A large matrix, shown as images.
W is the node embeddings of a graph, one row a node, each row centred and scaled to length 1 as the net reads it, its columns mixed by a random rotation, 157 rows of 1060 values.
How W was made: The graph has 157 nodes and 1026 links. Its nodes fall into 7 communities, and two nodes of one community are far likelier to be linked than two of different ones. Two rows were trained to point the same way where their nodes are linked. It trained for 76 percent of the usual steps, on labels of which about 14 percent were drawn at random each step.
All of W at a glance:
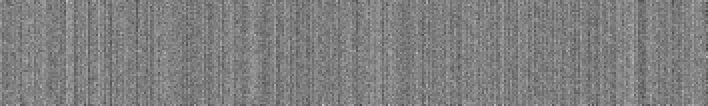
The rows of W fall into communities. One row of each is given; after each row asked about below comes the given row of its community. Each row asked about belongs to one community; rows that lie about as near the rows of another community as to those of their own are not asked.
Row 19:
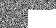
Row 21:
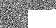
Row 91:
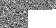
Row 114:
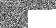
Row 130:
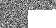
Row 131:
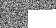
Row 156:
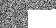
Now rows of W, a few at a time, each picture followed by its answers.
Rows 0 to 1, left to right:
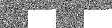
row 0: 156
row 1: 131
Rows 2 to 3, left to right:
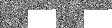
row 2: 131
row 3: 21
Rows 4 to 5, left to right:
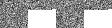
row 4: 131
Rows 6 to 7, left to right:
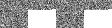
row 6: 156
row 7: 19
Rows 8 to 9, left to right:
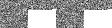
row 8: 19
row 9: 114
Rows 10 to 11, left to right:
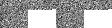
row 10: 130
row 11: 130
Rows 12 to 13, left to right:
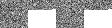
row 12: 114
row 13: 91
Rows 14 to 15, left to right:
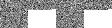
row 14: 19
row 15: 130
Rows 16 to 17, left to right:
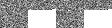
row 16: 114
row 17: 91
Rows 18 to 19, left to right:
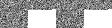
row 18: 19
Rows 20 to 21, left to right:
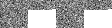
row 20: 131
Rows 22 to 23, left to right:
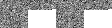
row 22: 21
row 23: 130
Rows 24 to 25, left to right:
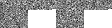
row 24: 114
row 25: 91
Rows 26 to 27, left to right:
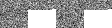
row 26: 131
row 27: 21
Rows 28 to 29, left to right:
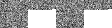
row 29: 156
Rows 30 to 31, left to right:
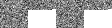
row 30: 21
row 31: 114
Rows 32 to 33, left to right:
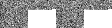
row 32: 131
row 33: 19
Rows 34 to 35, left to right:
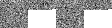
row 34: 91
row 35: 21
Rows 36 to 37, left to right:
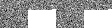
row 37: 130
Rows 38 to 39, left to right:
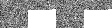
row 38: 131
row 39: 19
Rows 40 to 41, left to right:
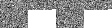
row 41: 131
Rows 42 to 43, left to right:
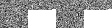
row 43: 131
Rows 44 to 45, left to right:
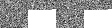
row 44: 130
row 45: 19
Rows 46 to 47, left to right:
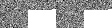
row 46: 131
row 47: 114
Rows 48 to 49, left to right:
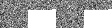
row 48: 131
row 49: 19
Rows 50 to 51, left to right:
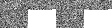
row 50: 131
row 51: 19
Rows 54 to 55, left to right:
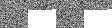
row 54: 91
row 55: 21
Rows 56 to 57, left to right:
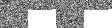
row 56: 156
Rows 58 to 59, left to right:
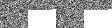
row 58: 21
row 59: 130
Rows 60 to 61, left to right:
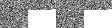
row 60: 21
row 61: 156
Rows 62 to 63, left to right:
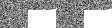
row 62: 19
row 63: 19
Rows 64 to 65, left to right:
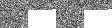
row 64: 21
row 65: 91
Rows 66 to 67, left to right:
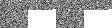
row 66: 130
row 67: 156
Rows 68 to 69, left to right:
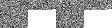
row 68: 91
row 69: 131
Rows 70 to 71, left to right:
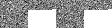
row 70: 156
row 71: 114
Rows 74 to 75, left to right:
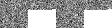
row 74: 130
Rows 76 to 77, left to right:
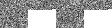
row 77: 21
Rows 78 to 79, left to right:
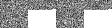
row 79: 131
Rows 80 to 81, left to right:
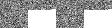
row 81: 19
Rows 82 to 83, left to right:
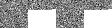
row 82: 156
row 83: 91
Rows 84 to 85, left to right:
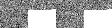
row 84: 156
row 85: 114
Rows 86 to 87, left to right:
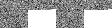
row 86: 156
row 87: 130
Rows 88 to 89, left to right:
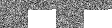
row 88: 91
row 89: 114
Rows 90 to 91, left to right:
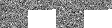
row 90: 130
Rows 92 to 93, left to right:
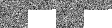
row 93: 131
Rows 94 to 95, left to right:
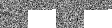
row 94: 114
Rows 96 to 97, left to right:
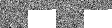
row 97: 156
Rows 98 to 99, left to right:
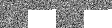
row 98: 131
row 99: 156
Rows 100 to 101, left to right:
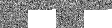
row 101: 21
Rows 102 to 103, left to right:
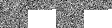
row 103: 130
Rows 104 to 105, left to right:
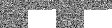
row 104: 156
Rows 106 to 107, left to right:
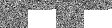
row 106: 131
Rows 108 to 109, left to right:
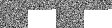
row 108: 131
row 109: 130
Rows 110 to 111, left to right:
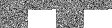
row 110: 21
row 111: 91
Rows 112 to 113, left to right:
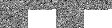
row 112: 21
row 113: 130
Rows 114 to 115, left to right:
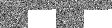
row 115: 131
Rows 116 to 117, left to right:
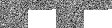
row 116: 91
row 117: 114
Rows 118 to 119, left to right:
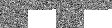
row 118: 91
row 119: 156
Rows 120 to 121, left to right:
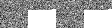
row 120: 19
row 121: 91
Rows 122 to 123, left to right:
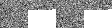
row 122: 130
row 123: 156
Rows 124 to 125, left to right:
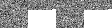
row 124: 91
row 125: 156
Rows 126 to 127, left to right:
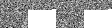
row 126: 21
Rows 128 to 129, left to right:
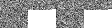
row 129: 131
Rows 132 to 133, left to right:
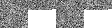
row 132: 91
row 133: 130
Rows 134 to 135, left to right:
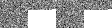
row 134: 114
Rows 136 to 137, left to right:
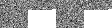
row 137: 114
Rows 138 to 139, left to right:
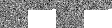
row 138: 91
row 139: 114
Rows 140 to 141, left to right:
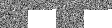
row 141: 21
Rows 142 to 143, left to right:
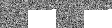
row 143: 156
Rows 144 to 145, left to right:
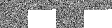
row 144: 130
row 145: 131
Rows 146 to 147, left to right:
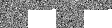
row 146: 131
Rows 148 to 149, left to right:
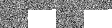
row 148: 21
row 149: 156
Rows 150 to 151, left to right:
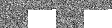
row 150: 21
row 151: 156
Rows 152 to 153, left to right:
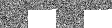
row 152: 21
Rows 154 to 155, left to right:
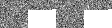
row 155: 156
